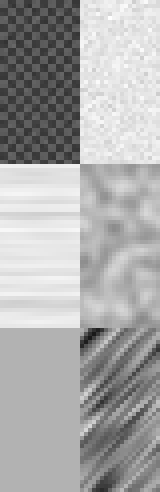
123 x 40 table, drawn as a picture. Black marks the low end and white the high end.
It is made of 3 by 2 panels. Panel 1,1: low, checkered. Panel 1,2: very high, fine-grained, faint in contrast. Panel 2,1: very high, streaked across, faint in contrast. Panel 2,2: high, blotchy. Panel 3,1: high, flat. Panel 3,2: middling, slanting up to the right, strong in contrast.
